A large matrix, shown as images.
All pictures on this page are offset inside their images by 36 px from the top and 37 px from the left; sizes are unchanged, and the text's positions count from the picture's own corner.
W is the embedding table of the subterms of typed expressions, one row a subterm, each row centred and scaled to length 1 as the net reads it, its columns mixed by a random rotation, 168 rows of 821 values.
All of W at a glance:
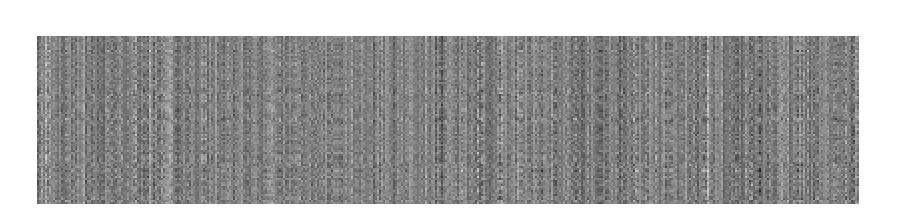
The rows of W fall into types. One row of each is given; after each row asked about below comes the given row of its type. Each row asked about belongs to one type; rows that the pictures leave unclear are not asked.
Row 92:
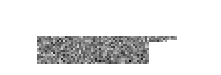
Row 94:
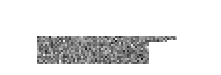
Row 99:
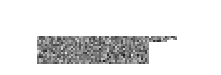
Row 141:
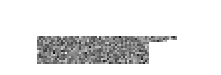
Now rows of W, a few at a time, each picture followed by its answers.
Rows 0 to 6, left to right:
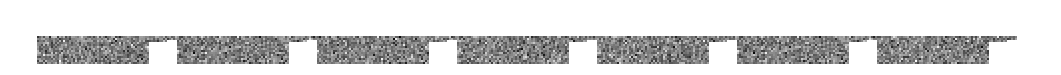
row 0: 94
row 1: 141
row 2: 141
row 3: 99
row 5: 141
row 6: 94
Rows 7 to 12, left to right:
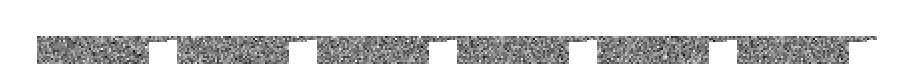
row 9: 94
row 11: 99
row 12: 94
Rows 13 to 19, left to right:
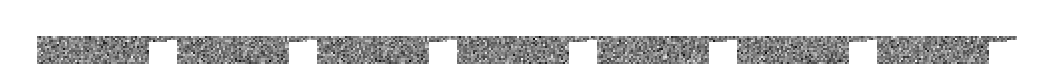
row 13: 99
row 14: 92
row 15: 92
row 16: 141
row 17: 99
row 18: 92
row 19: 94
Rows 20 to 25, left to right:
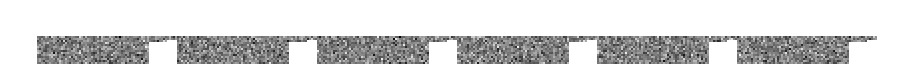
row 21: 94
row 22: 141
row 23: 92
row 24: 99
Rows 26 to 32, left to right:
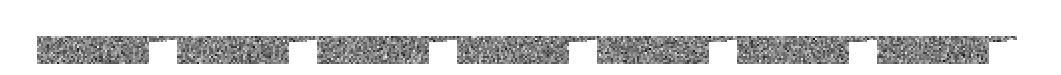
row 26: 92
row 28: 99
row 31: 94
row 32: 99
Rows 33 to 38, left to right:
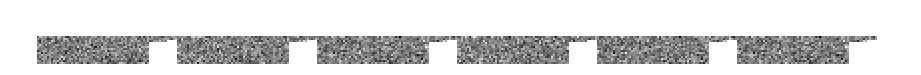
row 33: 92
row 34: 92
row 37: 141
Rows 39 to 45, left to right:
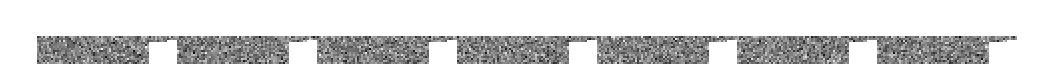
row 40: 141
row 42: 94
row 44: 99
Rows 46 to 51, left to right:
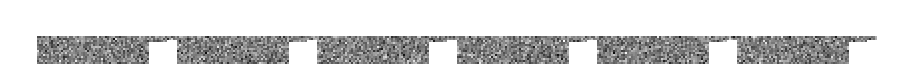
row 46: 94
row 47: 92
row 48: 99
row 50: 141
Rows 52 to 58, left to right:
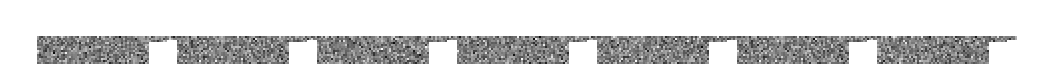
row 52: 141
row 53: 94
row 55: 141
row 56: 94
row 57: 94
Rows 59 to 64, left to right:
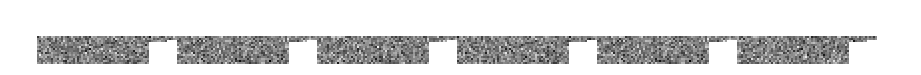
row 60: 92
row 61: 92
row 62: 94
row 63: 92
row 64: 99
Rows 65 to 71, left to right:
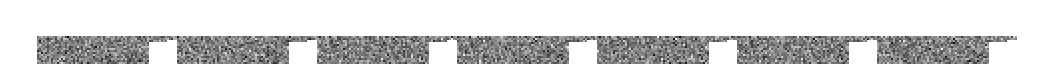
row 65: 92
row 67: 99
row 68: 94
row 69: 141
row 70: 94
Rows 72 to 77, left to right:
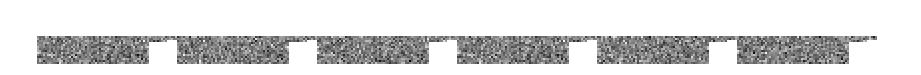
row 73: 94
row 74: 92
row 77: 141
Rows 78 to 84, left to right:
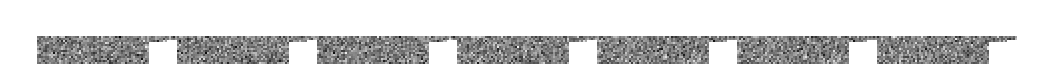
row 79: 92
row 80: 141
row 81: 92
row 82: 99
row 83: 99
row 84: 94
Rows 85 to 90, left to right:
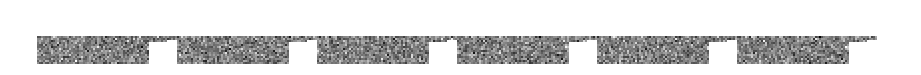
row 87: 99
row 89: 94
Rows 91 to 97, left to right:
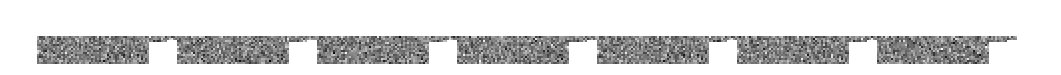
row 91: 99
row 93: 141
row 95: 99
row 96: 99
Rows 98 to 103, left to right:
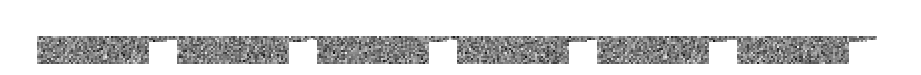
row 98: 99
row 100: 141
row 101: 94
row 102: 99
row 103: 92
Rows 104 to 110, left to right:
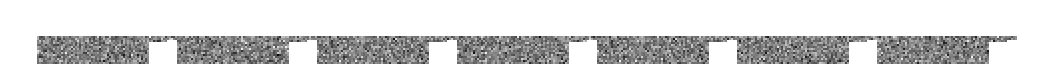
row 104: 99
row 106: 94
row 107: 141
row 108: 94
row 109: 92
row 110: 99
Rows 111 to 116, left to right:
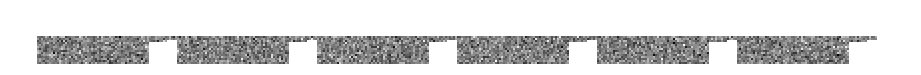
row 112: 99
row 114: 94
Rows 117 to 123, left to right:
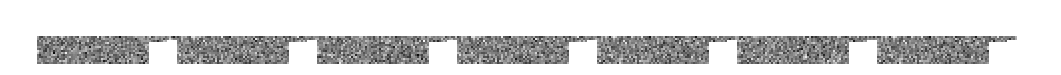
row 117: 141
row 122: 99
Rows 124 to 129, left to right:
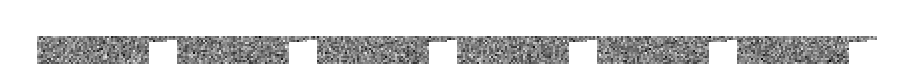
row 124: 99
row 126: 94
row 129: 92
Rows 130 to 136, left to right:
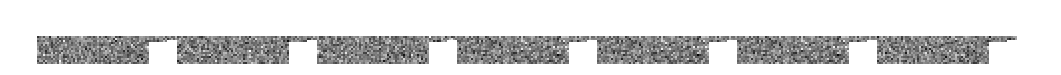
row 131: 94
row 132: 99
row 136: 94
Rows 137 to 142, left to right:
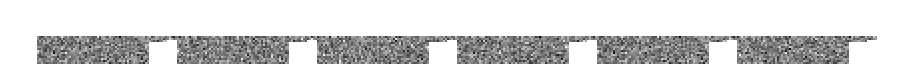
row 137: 141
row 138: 99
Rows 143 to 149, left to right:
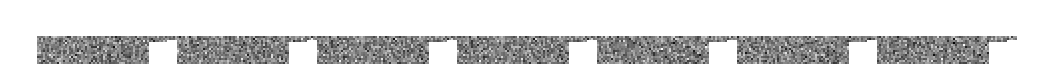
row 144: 99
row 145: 94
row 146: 94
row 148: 94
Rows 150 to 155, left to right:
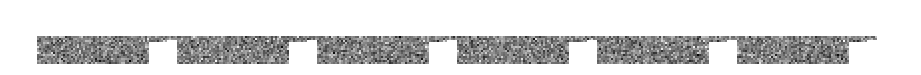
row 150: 92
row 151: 94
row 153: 94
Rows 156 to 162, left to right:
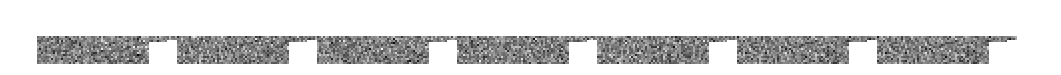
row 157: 94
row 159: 94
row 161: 94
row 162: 94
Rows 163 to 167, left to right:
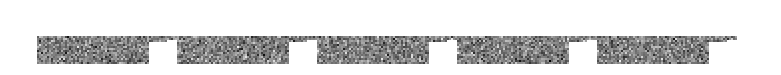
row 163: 92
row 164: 99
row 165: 99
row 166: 92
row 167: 94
